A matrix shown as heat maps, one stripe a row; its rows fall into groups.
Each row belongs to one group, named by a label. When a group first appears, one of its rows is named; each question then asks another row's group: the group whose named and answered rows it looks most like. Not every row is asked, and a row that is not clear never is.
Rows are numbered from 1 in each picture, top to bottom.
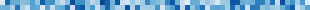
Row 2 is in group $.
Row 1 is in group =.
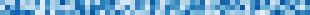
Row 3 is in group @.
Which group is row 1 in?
$
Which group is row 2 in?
$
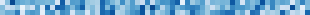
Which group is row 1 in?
=
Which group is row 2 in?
$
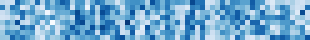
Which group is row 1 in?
$
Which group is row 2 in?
$
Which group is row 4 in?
=
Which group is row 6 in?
=
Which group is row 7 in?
=
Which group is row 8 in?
@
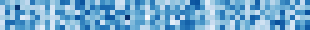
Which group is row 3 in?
@
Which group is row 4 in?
$
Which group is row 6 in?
@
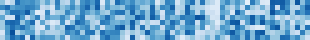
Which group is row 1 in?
@
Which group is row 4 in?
$
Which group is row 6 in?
@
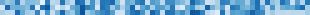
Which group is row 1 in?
$
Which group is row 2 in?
=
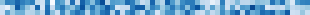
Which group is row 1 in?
@
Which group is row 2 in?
$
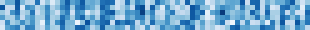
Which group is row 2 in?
$
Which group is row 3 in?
$
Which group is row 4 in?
$
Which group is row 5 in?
@
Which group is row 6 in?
=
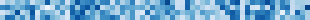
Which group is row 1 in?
=
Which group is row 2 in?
@
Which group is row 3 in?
=
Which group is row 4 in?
=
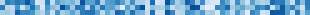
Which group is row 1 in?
@
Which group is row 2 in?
$
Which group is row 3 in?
@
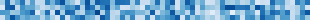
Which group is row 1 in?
@
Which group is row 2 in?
=
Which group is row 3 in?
@
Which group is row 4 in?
=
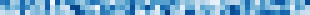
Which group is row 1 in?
@
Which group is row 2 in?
=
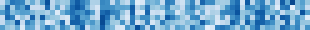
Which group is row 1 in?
=
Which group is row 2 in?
=
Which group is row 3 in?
=
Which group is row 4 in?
=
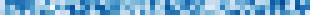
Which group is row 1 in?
@
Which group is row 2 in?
@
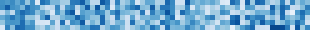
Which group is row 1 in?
=
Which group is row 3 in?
@
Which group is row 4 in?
=
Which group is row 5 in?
=
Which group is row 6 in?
@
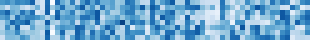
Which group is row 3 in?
@
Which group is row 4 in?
@
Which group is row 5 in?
@
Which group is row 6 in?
$
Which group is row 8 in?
=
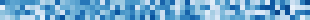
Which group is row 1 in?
@
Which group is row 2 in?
=
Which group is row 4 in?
$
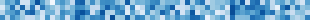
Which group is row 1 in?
$
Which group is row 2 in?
=
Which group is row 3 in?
=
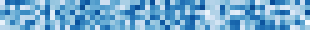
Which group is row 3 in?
@
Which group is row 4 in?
$
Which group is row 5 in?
=
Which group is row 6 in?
=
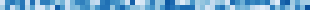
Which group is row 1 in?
=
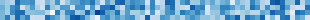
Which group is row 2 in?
$
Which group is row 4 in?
=
